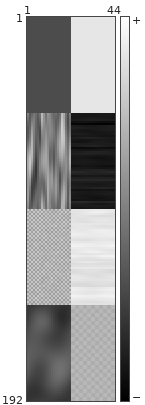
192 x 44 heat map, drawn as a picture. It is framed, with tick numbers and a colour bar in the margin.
It is made of 4 by 2 panels. Panel 1,1: low, flat. Panel 1,2: very high, flat. Panel 2,1: middling, streaked downward, strong in contrast. Panel 2,2: very low, streaked across, faint in contrast. Panel 3,1: high, checkered. Panel 3,2: very high, streaked across, faint in contrast. Panel 4,1: low, smooth. Panel 4,2: high, checkered, faint in contrast.
